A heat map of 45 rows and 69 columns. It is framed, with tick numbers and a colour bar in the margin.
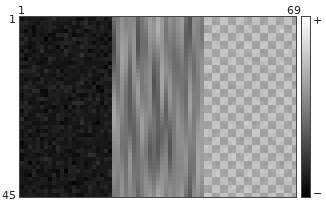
It is made of 1 by 3 panels. Panel 1,1: very low, fine-grained, faint in contrast. Panel 1,2: middling, streaked downward. Panel 1,3: high, checkered.
